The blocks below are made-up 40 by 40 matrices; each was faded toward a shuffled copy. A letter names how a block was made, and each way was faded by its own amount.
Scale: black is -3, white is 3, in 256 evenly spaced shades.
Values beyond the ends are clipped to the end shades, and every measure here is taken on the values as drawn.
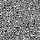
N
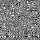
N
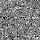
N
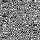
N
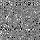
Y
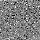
N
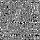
N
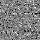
N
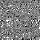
Y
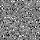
N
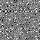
N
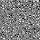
N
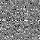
Y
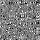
Y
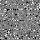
Y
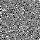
N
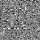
N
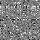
Y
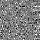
Y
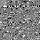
Y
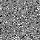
N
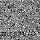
N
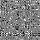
Y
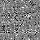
Y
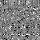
Y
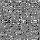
Y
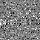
Y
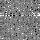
N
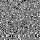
N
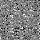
Y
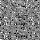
Y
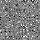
Y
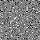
N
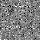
N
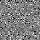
Y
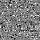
N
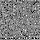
N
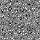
N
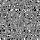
Y
